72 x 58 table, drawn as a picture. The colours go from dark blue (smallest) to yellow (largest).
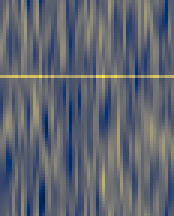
Neither half mirrors the other. The grain runs up and down. There is no overall slope. Row 26 stands out from the rest.
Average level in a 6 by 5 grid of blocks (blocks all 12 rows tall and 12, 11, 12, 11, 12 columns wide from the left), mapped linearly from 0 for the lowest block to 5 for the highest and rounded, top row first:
3 3 3 2 3
3 2 2 2 2
4 3 2 2 3
4 2 0 2 5
0 3 2 4 4
1 1 2 4 2
